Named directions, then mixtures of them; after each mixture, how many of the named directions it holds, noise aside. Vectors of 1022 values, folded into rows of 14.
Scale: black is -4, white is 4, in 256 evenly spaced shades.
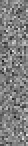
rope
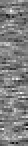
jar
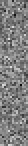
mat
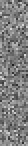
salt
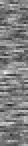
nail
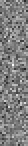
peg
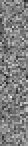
three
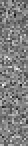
one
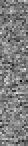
two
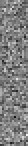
two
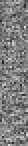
three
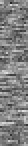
one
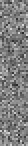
one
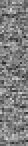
three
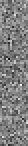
one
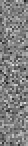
two
